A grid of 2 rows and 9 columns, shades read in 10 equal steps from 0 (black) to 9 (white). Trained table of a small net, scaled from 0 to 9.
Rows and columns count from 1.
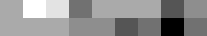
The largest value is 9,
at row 1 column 2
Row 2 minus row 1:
0 -3 -2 1 -1 -3 -2 -3 -1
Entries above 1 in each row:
9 8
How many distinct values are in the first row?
6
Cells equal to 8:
1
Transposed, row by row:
6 6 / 9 6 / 8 6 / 4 5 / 6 5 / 6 3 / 6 4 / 3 0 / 5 4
